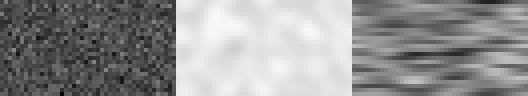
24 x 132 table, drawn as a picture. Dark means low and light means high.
The table splits into one row of 3 panels. Panel 1,1: low, fine-grained. Panel 1,2: very high, blotchy, faint in contrast. Panel 1,3: middling, streaked across, strong in contrast.
